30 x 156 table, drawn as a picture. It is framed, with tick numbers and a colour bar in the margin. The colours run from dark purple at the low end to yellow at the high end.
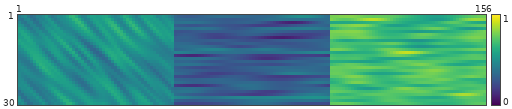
The table splits into one row of 3 panels. Panel 1,1: middling, slanting down to the right. Panel 1,2: low, streaked across. Panel 1,3: high, streaked across.
